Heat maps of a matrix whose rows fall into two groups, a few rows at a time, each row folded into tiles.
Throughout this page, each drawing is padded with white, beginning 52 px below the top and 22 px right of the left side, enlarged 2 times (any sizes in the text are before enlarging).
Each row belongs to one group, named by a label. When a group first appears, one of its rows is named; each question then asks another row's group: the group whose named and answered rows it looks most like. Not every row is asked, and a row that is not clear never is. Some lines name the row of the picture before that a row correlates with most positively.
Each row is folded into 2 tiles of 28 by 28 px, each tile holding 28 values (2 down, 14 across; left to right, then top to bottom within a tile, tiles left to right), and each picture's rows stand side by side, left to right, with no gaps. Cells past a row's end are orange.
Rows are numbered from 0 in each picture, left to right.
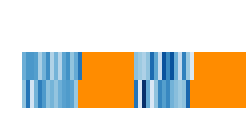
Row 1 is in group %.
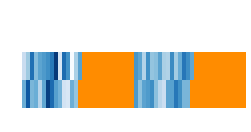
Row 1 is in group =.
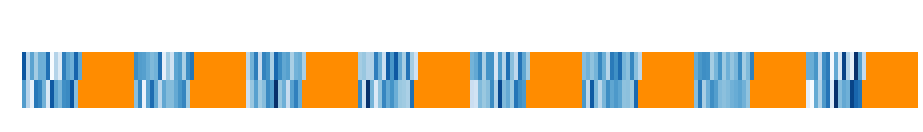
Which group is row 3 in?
%
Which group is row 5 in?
%
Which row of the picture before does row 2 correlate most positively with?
0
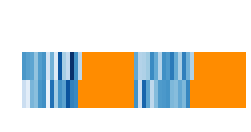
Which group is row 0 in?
=
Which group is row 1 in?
%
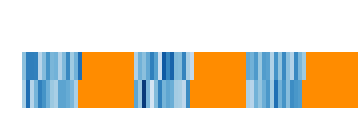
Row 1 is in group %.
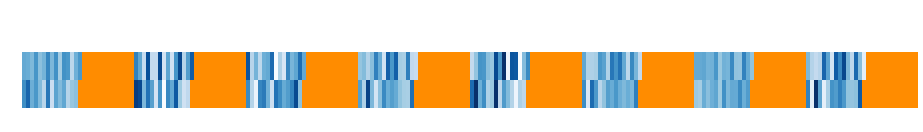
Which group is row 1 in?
=
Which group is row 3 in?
%
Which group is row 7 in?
%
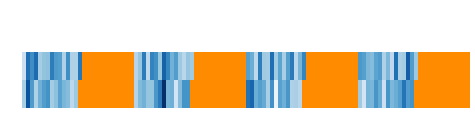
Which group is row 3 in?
=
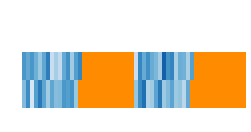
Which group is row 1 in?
%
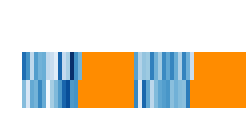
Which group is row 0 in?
=
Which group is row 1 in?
%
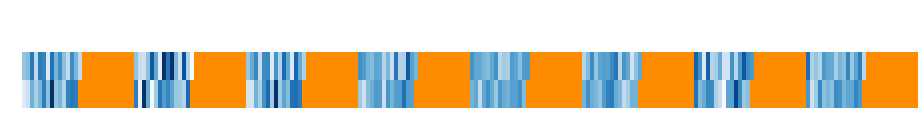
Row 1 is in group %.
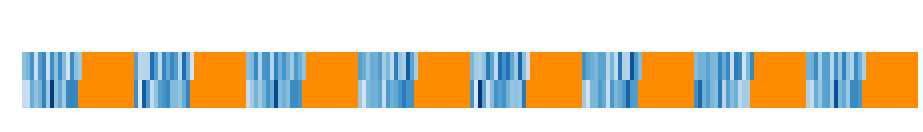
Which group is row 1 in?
%
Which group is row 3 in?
=
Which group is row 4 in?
%
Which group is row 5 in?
=
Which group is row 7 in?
=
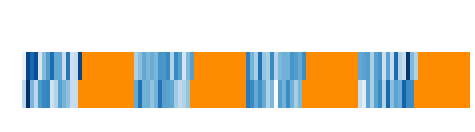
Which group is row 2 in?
=
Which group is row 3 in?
=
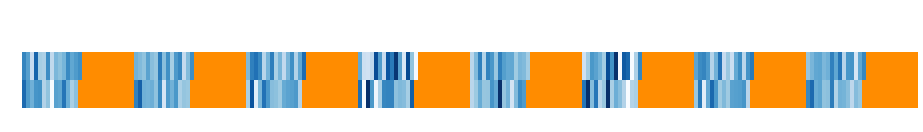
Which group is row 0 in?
=
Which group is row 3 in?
%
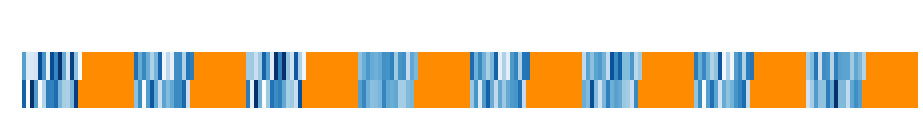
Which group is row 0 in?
%
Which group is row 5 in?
%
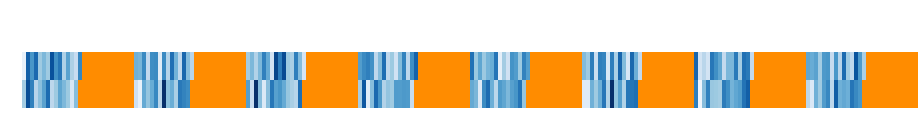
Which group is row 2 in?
%
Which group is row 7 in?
=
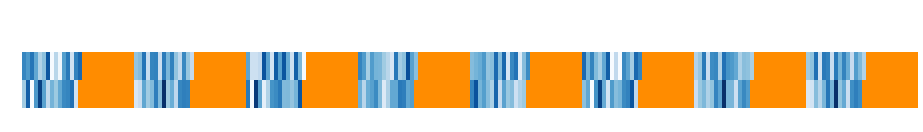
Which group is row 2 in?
%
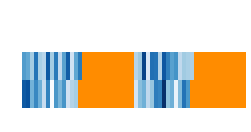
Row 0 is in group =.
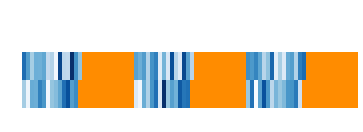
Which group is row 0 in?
=
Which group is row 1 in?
=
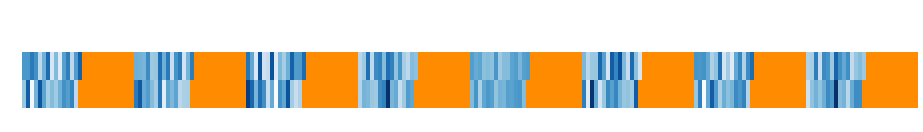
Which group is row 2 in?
=
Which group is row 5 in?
%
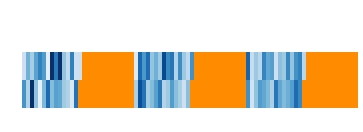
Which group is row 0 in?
%
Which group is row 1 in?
%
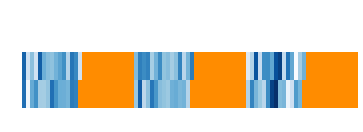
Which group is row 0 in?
%
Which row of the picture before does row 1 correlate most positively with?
1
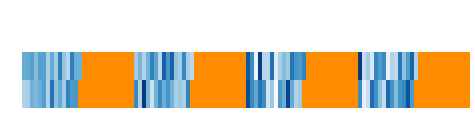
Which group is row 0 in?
=
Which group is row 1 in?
%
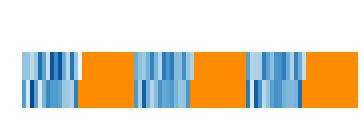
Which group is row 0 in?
%
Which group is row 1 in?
%
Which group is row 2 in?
%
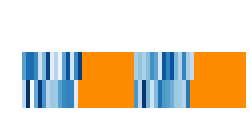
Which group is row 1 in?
%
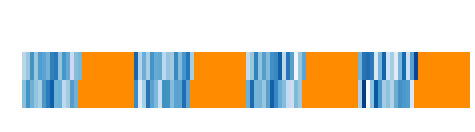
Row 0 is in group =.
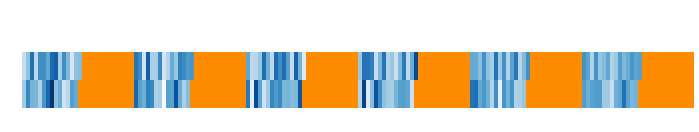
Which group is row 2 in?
%
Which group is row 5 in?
=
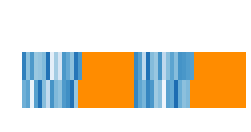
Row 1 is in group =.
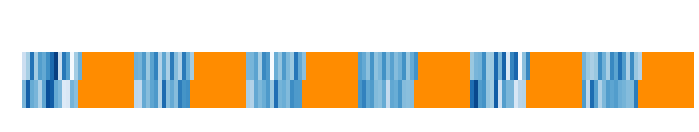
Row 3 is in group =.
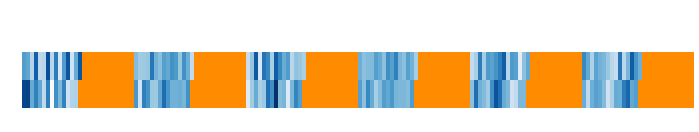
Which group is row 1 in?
%
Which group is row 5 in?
=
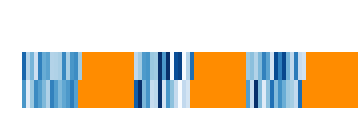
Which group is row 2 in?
%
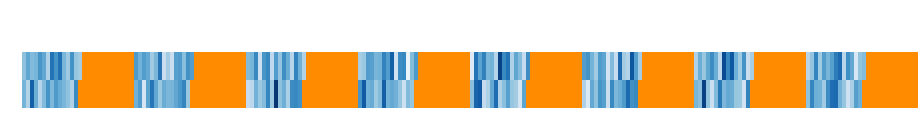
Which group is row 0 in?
%
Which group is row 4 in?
%
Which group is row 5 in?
=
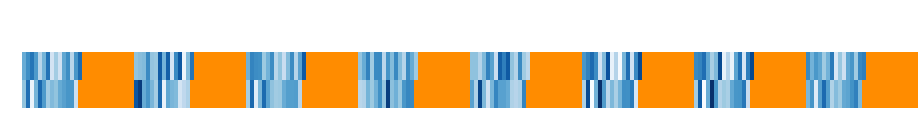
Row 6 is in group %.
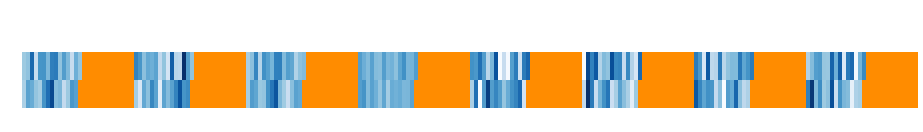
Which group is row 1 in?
=
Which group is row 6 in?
=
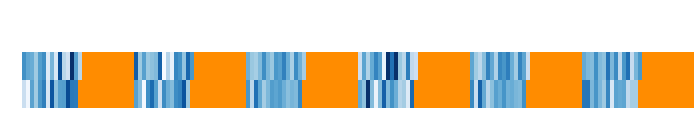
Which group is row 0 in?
=
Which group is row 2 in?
%
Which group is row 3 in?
%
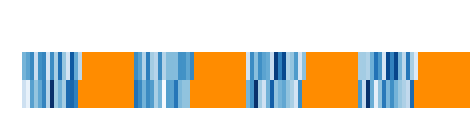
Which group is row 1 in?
=
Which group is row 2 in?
%
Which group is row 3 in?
%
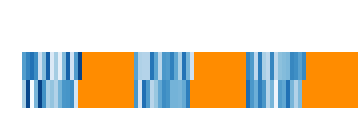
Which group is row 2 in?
=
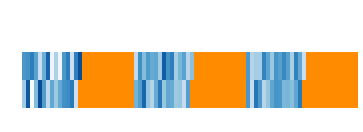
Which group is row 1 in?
%
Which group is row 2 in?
%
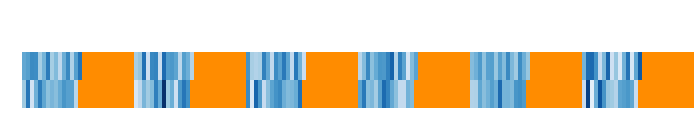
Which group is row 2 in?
%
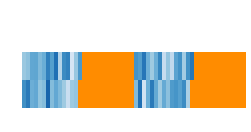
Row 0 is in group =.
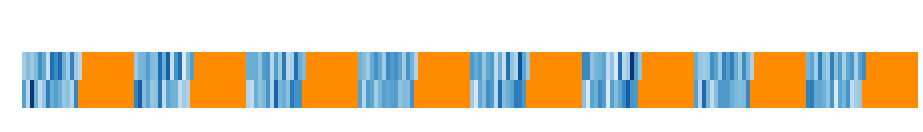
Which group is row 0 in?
%
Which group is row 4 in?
=
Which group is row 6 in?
%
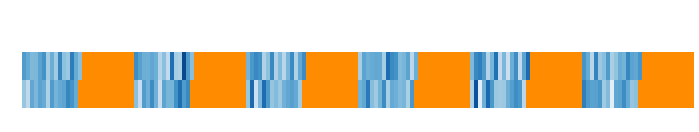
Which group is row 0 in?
=
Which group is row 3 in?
%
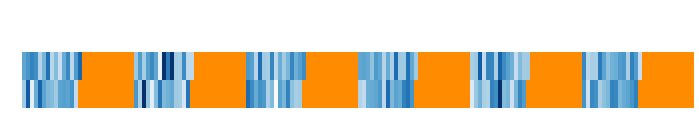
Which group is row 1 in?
%
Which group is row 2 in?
=
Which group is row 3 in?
=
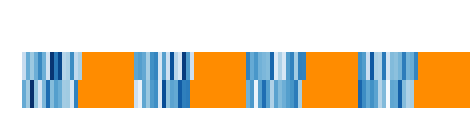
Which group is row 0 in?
%
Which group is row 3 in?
=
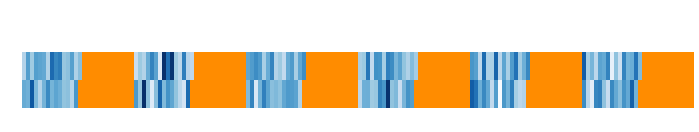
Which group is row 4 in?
=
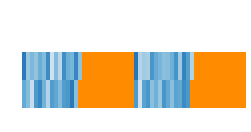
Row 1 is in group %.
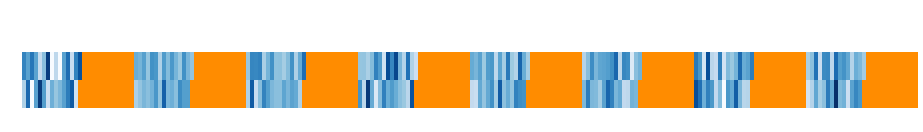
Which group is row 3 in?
%
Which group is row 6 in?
=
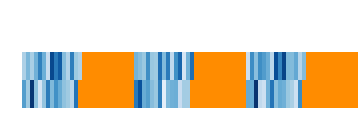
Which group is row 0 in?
%
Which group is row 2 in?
%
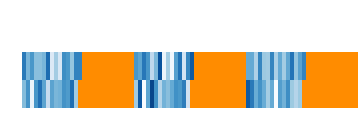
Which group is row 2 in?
=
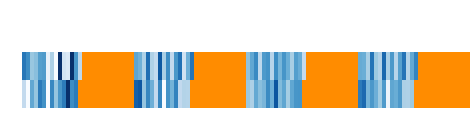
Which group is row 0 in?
=
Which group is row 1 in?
=
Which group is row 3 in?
=
